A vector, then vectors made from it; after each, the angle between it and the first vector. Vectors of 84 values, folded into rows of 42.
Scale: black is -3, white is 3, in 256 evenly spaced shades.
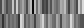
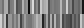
partly opposed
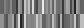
partly opposed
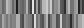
nearly opposite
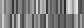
partly opposed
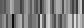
orthogonal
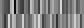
orthogonal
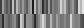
nearly parallel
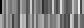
partly aligned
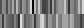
nearly parallel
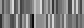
orthogonal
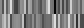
orthogonal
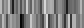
partly opposed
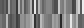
partly aligned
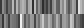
nearly parallel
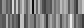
nearly parallel
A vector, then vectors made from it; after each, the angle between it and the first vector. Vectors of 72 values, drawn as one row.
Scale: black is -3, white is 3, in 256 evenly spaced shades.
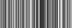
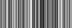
nearly parallel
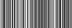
orthogonal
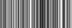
nearly parallel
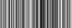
nearly parallel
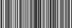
orthogonal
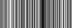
partly aligned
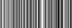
partly opposed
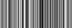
partly aligned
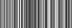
partly opposed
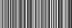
partly opposed
